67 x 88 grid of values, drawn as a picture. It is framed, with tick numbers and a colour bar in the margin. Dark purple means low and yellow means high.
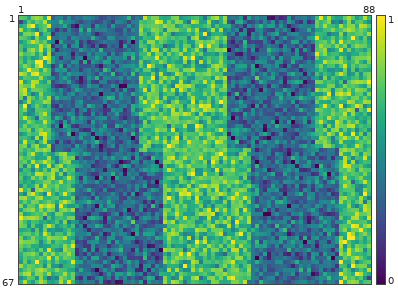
There is no overall slope. Stripes running up and down repeat 2 times from left to right. A half turn leaves it unchanged. On average the colour sits 50% of the way up the scale.
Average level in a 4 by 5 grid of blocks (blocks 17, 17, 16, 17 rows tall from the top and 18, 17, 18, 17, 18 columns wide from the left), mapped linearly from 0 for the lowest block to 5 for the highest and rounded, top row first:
32504 / 22504 / 40522 / 40523
